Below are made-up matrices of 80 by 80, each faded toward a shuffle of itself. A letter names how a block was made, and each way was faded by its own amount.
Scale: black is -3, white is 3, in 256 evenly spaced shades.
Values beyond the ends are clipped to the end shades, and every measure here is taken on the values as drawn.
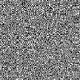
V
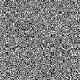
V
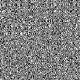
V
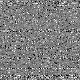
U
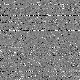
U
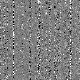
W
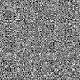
V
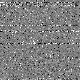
U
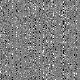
W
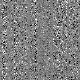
W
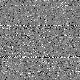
U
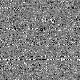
U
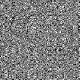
V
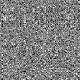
V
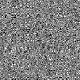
V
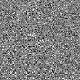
V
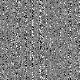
W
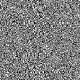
V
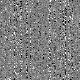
W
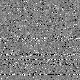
U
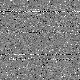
U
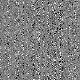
W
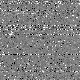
U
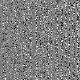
W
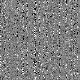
W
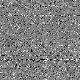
U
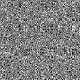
V
